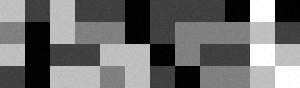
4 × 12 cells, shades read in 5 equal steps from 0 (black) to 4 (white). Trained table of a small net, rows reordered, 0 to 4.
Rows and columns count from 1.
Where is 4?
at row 1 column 11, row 3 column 11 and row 4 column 12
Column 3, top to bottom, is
3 3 1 3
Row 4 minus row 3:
-2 0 2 2 -1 0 1 -2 1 1 -1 1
